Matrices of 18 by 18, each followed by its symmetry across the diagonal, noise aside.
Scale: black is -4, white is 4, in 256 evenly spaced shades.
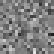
antisymmetric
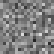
antisymmetric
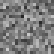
neither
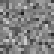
neither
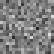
neither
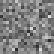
antisymmetric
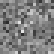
neither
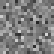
antisymmetric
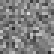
antisymmetric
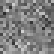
antisymmetric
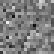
neither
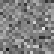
neither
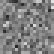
neither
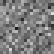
neither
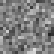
antisymmetric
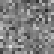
antisymmetric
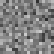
neither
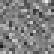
antisymmetric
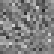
antisymmetric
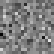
neither
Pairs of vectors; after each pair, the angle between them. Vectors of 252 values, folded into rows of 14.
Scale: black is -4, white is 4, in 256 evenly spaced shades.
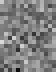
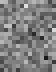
partly aligned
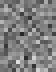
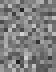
nearly opposite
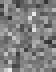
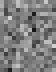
nearly opposite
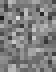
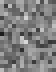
partly aligned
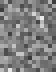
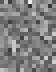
partly aligned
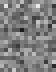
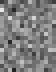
partly opposed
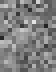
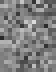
nearly parallel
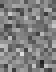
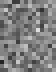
orthogonal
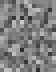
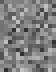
orthogonal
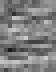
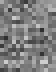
partly aligned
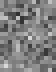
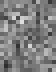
nearly opposite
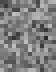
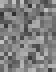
orthogonal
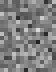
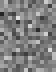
nearly opposite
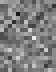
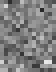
partly opposed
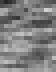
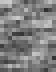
nearly opposite
